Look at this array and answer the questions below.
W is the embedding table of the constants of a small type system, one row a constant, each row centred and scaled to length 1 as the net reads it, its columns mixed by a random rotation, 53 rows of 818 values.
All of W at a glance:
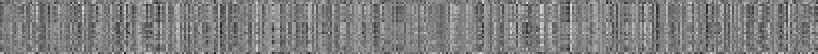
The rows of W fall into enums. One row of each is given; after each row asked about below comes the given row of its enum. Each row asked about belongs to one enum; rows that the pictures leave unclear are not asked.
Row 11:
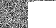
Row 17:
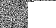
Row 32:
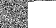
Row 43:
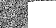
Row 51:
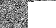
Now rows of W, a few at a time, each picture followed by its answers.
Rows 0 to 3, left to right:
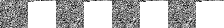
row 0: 43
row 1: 51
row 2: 51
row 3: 51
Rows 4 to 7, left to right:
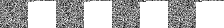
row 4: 11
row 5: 11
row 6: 17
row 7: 17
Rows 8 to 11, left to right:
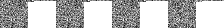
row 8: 17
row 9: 17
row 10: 17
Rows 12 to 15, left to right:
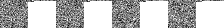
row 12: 17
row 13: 17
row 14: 51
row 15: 32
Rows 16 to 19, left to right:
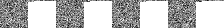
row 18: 11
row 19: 51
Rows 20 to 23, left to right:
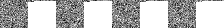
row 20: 17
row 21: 51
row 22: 32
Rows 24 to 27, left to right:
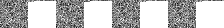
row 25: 32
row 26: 11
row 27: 11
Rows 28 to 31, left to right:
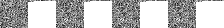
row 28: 43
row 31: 11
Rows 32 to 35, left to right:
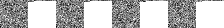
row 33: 32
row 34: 51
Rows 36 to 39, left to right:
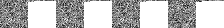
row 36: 11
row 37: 11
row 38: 11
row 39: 51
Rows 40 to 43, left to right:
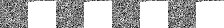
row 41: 43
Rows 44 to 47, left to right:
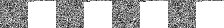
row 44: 11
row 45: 17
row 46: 51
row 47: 11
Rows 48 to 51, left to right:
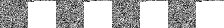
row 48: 17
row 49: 51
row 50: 11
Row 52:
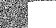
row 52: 43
